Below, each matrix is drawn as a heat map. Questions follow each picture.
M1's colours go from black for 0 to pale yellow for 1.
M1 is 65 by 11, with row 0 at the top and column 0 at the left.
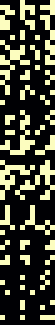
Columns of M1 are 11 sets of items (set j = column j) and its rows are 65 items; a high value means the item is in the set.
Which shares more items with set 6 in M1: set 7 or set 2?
set 2
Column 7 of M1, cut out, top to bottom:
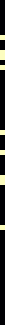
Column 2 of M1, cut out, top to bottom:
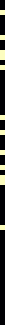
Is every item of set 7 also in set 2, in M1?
yes
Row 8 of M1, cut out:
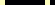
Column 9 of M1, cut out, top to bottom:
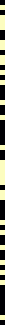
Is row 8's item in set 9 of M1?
yes
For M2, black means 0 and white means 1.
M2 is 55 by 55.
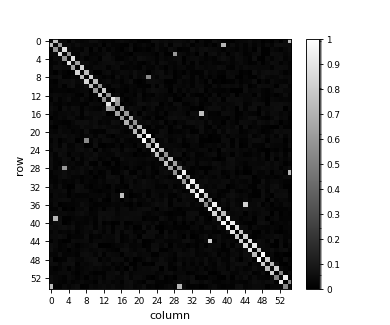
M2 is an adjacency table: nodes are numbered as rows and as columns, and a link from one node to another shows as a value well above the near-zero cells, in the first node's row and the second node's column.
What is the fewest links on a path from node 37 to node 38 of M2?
1
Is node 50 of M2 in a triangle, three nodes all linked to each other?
no
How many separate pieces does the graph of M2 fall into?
1
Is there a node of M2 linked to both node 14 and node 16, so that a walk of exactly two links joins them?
yes
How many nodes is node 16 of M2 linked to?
3
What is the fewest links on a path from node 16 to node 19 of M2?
3
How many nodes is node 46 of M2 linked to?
2
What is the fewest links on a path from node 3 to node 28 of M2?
1
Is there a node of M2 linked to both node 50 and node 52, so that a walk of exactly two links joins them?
yes
